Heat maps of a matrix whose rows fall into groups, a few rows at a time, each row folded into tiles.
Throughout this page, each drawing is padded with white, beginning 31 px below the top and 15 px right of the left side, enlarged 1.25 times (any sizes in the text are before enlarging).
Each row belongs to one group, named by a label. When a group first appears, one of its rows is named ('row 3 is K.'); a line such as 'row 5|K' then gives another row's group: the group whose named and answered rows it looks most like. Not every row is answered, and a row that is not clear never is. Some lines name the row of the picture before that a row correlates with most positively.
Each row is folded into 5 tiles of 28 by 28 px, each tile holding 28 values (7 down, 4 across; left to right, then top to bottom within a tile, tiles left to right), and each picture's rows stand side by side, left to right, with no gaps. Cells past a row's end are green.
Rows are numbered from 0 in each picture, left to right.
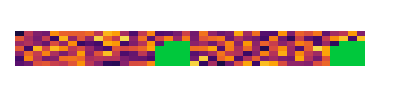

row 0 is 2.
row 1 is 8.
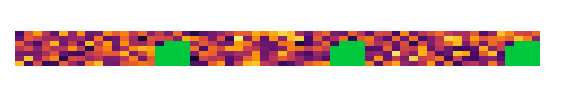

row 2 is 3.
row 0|8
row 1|2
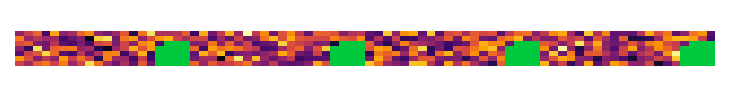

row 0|3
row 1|2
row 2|8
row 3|8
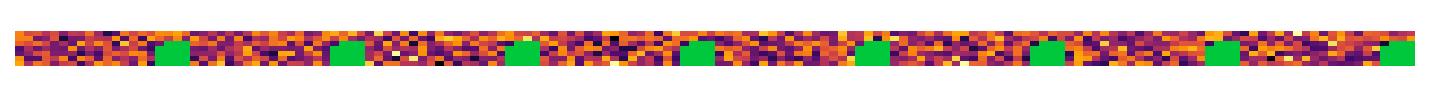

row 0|3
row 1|3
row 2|3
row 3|3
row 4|8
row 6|8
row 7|2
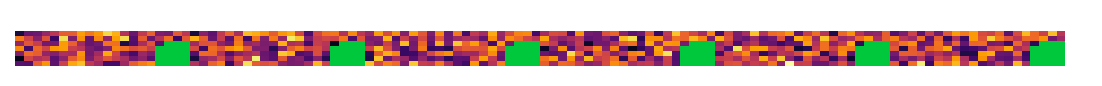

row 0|2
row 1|2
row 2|8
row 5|3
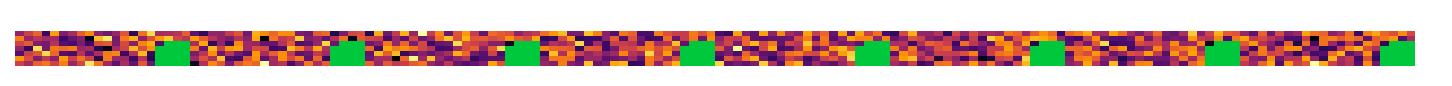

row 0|3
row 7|3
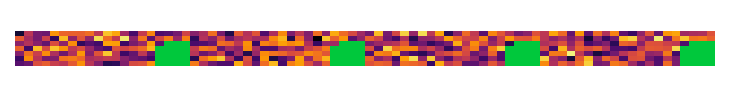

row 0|2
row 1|8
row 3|3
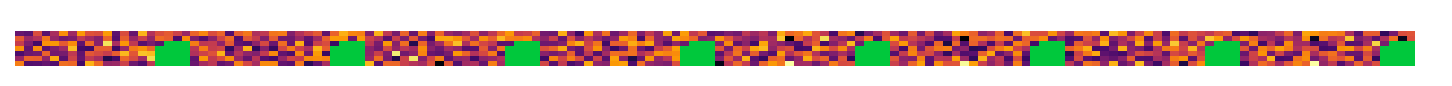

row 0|8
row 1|8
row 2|3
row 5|3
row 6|8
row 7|2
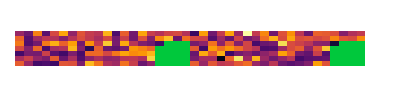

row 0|8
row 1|2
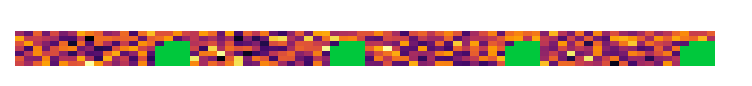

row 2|8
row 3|3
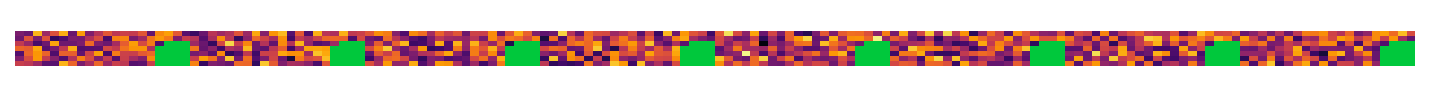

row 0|8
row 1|8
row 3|8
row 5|2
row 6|3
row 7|3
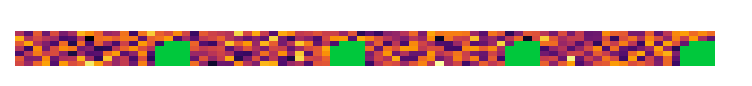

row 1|8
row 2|2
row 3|3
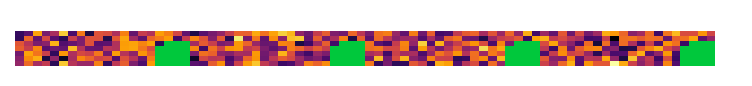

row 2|8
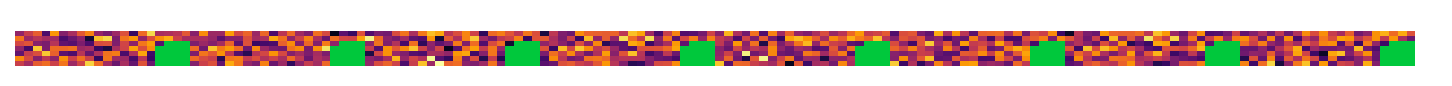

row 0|3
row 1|2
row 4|3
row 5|8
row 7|3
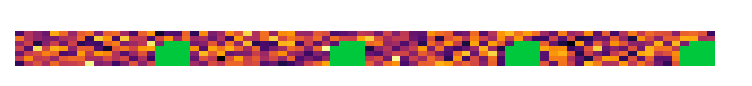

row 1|2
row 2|3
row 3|8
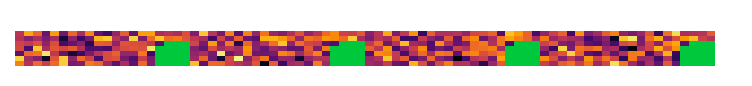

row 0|3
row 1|3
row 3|3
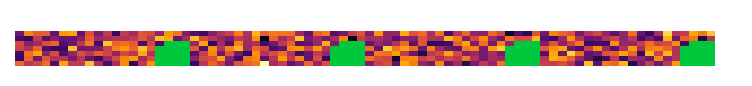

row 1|2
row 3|8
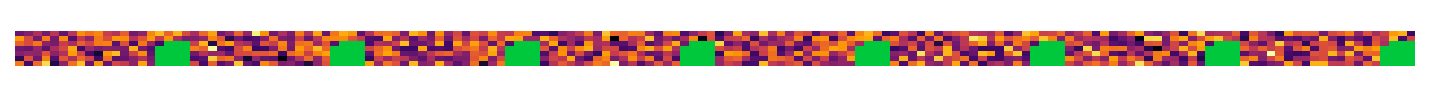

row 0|3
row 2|8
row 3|2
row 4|8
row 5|3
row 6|3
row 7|8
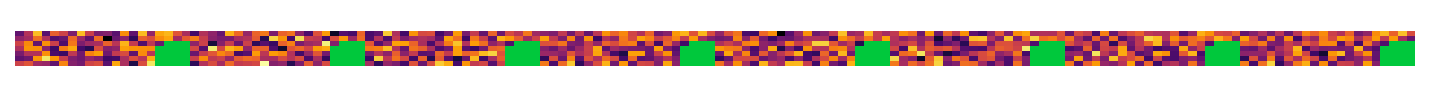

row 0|8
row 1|2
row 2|8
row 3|3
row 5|3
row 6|3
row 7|3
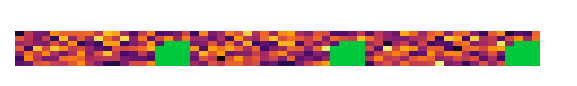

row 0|2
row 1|2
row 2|2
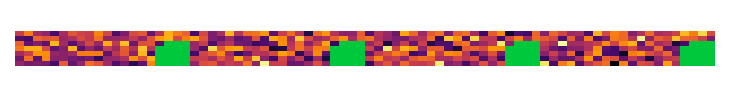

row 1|2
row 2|2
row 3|3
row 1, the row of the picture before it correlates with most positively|2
